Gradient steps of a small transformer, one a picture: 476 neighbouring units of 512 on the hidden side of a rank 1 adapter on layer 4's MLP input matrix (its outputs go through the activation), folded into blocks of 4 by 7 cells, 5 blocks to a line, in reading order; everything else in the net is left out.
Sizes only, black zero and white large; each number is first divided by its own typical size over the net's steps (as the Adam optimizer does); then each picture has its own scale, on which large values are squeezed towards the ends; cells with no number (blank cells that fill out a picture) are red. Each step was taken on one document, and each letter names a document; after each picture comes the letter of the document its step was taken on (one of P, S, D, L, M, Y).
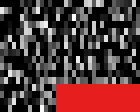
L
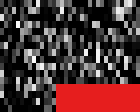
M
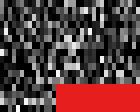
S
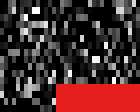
M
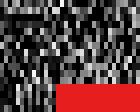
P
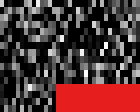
M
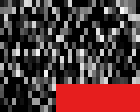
P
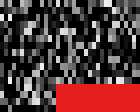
S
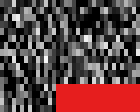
P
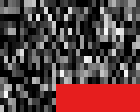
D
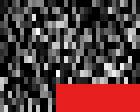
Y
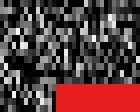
L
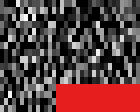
D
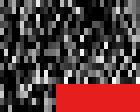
M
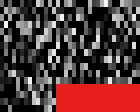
S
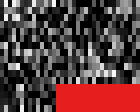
P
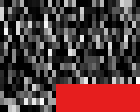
S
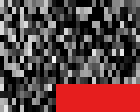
D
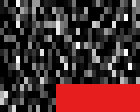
Y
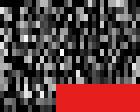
L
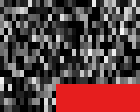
D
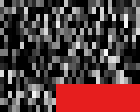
S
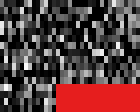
D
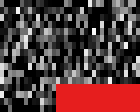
L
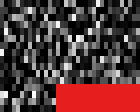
S
